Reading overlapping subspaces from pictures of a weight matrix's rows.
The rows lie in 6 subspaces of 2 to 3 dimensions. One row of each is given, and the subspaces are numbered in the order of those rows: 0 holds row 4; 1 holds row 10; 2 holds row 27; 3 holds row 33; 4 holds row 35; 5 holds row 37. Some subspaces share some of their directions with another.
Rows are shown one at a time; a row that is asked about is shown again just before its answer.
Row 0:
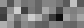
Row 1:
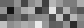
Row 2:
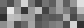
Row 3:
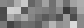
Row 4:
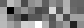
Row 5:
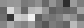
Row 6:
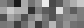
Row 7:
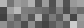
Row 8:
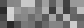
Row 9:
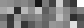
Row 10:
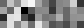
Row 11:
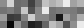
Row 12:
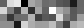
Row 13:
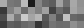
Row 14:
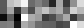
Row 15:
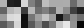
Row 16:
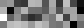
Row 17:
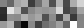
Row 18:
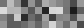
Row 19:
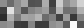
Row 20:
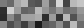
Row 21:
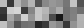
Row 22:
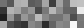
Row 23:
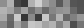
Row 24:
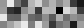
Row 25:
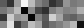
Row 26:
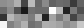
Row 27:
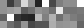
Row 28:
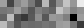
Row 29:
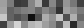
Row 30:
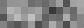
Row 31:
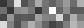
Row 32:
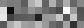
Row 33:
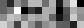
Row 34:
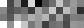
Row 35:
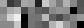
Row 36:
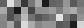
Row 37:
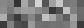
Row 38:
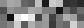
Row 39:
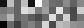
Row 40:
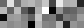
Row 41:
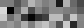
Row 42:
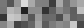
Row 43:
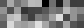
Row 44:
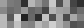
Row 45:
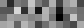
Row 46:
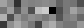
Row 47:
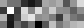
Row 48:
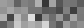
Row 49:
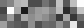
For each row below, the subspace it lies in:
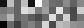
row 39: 3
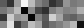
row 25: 1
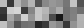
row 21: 3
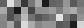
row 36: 4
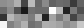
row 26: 5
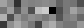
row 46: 0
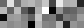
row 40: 1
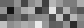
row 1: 0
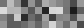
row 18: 4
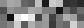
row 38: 2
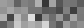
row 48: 2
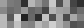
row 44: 4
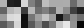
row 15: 4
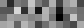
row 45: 3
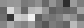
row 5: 2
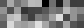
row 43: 1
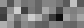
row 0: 3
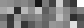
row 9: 3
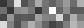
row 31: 0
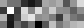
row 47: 1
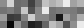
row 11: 1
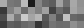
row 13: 4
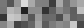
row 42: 1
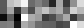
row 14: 4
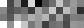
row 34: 3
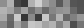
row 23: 4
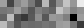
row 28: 2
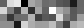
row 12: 4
